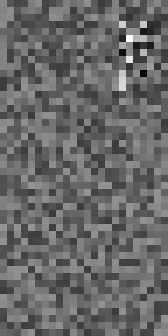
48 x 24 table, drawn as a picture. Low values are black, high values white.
Roughest part: top right. Mirror symmetry: none. Stripes: none. Odd rows or columns: none. Grain: fine. Odd patch: rougher, in the top right.
